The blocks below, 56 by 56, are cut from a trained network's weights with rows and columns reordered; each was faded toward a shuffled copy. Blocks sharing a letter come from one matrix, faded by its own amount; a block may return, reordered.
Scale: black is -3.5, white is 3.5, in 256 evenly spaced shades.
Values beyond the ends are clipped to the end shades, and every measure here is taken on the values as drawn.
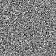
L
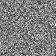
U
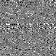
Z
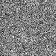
L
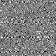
Z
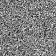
L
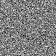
L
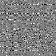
Z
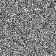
L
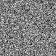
L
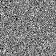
L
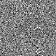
U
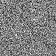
L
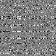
Z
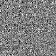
U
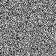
L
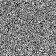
L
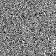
L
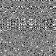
Z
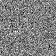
L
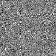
U
